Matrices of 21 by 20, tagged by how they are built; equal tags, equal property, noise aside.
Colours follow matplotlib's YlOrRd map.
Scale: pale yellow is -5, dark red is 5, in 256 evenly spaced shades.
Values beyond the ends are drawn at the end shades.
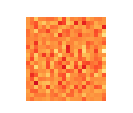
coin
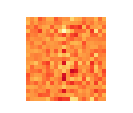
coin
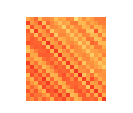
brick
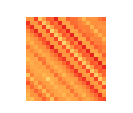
brick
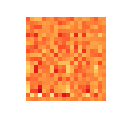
coin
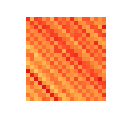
brick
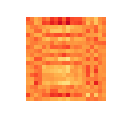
coin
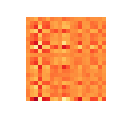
coin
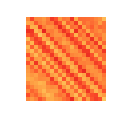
brick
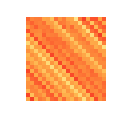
brick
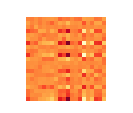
coin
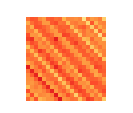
brick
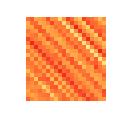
brick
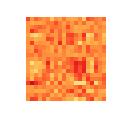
coin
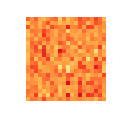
coin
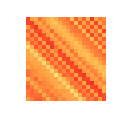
brick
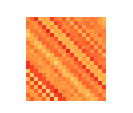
brick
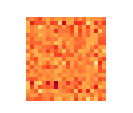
coin
